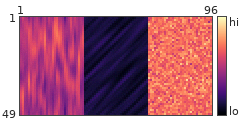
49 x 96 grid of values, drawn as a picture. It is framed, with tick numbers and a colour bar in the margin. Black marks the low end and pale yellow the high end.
It is made of 1 by 3 panels. Panel 1,1: middling, streaked downward. Panel 1,2: very low, slanting up to the right, faint in contrast. Panel 1,3: high, fine-grained.
